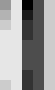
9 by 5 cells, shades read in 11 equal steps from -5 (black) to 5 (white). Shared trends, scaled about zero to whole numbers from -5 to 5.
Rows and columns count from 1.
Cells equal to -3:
4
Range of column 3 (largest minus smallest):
3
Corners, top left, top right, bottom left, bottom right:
1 3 3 3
